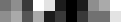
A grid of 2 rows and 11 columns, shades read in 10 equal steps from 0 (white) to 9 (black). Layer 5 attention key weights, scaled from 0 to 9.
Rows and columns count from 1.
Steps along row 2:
down up down up down up down down same down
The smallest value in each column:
4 3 6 0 1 7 9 7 4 3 0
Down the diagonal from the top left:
5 3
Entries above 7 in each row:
3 2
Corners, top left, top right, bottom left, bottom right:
5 0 4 1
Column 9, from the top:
4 5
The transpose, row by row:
5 4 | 4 3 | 7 6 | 0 3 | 1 8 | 8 7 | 9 9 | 8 7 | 4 5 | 3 5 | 0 1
